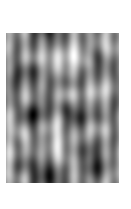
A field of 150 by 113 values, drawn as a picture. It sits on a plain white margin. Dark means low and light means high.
No overall slope runs across the table. Overall the values sit about 50% of the way up the scale. The ninth with the highest average is the top middle. Stripes running up and down repeat 7 times from left to right.
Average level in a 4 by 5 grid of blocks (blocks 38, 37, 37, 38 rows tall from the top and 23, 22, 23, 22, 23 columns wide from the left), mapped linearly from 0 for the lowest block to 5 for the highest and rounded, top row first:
3 2 5 4 3 / 2 1 3 3 3 / 4 1 4 2 2 / 4 0 3 1 2
